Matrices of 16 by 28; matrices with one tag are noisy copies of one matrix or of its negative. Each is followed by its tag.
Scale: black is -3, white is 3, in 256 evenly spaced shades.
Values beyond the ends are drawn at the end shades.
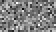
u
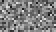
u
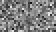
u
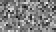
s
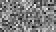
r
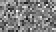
s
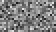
u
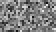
s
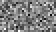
u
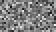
u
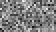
r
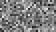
r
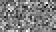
s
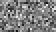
s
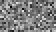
u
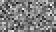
u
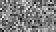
r
